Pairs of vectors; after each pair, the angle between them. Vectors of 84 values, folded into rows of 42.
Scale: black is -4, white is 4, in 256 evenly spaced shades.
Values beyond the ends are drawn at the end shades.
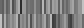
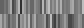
nearly parallel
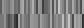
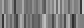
partly aligned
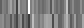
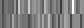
partly aligned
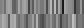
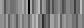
partly aligned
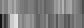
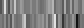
orthogonal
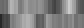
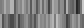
orthogonal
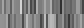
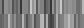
nearly opposite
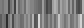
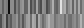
partly aligned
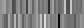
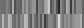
partly opposed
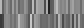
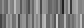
orthogonal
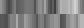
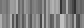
partly opposed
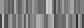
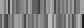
partly aligned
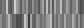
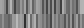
nearly opposite
